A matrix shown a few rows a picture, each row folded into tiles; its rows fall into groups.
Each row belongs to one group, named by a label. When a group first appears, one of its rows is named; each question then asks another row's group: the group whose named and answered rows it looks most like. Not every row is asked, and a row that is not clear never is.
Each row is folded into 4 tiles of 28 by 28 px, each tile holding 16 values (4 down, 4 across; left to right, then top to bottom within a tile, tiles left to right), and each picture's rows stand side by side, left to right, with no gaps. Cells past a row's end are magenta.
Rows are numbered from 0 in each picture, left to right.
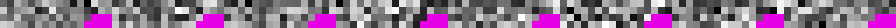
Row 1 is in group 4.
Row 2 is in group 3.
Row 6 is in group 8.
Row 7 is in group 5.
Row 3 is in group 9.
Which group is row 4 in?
8
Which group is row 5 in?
4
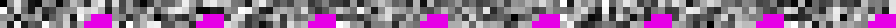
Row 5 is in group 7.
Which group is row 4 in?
4
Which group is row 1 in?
4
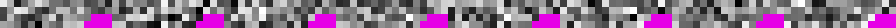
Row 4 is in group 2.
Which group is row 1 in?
9
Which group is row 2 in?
9
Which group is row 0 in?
5
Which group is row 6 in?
4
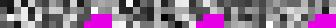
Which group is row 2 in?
3
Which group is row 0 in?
9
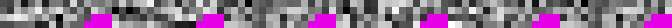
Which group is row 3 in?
7
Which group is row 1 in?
2
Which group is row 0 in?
9
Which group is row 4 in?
3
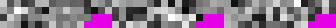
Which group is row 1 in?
2
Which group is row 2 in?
7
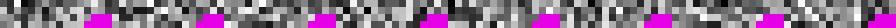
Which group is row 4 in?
2
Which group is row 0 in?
4
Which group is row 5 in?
7
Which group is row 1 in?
2
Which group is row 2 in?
5
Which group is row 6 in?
8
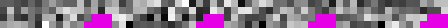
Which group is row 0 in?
3
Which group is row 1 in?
7
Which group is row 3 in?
8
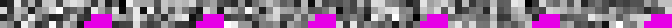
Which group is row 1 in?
9
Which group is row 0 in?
9
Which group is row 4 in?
7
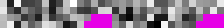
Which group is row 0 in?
7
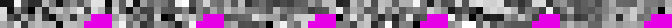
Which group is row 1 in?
7
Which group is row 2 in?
8
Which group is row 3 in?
9
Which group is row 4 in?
2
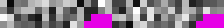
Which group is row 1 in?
9
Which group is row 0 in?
7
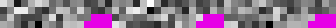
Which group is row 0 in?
5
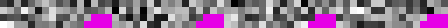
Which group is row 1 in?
2
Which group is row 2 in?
7
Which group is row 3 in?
8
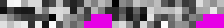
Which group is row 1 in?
2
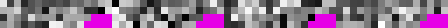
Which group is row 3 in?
3
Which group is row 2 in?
9
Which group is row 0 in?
8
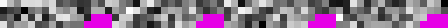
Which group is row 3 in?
4
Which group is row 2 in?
5
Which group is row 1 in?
5
